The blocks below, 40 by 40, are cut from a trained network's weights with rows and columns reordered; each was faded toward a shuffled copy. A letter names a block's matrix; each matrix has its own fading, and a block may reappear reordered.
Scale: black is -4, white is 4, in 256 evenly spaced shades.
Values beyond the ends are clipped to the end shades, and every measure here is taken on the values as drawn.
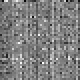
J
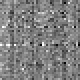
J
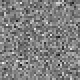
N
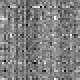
J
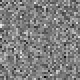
N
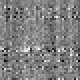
J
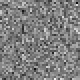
N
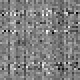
J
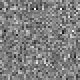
N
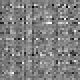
J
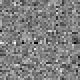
N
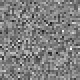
N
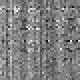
J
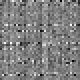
J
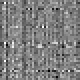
J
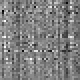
J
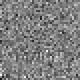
N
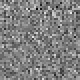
N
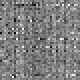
J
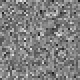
N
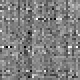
J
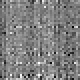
J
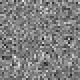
N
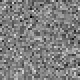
N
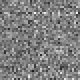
N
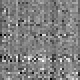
J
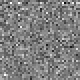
N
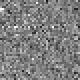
N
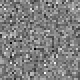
N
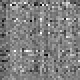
J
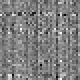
J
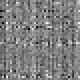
J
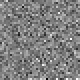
N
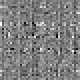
J
